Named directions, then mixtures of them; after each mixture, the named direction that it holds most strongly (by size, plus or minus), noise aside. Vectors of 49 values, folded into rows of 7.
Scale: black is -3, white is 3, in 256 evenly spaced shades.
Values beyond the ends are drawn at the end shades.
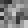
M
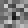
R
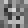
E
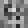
E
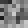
M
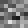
R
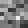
M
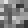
M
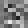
R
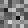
E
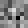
E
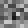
R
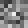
M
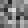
E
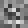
E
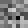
E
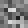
E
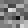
R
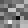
R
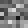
M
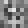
E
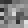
M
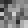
M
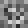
E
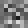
R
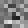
R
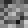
M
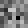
E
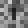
M
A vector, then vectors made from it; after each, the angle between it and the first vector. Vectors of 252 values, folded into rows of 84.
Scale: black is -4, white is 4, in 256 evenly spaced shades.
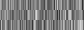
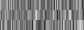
nearly parallel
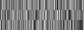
nearly opposite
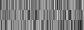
nearly opposite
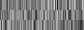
nearly opposite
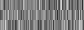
partly aligned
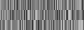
nearly parallel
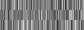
orthogonal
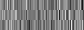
partly aligned
